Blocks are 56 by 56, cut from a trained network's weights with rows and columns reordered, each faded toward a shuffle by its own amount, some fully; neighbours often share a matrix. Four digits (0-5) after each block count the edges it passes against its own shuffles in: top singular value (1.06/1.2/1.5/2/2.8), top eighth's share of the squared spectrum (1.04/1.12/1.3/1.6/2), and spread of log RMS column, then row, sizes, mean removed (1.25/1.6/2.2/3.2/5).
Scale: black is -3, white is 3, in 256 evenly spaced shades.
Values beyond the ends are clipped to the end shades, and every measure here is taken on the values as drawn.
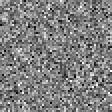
0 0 0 0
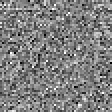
2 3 1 0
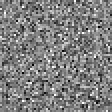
1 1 0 0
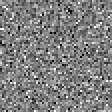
0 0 0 0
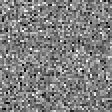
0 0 0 0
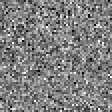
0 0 0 0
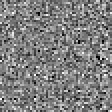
2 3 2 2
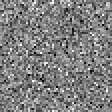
2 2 1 0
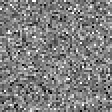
0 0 0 0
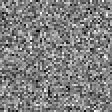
2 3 1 0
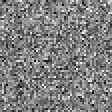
2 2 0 0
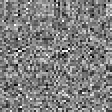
4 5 2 2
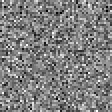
1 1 0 0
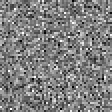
1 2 0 1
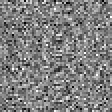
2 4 2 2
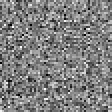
3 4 2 1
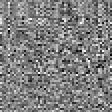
3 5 3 2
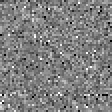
1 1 0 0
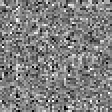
3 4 2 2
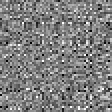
4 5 3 3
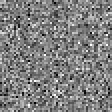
2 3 2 1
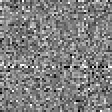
3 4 1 2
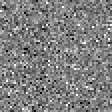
0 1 0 1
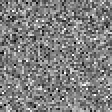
1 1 0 0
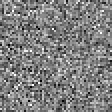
2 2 0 0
